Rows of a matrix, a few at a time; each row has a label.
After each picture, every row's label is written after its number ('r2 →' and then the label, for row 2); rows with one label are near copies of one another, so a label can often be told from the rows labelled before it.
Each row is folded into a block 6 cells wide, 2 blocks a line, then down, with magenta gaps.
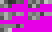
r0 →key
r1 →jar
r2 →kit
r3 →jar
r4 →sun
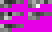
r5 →key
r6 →sun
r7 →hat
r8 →key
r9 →key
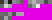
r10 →hat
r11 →sun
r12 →jar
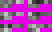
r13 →jar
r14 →key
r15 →kit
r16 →key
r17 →hat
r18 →sun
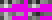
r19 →hat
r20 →hat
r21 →kit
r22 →key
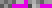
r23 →jar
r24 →kit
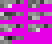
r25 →sun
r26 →jar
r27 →key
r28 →kit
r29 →sun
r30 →sun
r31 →key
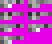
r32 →sun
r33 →kit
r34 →hat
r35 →hat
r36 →sun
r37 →sun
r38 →sun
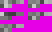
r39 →kit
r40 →jar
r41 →key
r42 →jar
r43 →jar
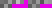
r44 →jar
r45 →jar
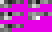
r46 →key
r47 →hat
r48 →hat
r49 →sun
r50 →key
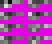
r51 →hat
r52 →key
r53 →key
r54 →key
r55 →key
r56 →jar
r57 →key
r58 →jar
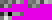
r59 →jar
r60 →jar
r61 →hat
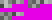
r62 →kit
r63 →jar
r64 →jar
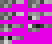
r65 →jar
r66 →jar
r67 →jar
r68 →kit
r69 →hat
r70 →key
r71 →hat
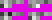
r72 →kit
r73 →sun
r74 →hat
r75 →kit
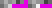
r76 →sun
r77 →sun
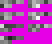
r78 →kit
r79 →sun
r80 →kit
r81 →sun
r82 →key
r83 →jar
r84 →key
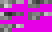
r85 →kit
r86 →key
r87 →key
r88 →jar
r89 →jar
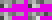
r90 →kit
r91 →kit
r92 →kit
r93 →sun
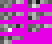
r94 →jar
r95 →hat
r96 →jar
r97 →kit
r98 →sun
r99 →jar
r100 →hat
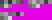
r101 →hat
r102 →sun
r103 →sun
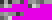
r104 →hat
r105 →kit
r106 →sun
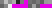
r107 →sun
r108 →jar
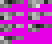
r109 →key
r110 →sun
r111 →kit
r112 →kit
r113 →jar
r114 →key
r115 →key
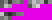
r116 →hat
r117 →sun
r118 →key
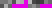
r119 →jar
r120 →key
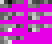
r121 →key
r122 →key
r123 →jar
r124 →kit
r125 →sun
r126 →kit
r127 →sun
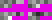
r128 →jar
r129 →sun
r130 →sun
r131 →key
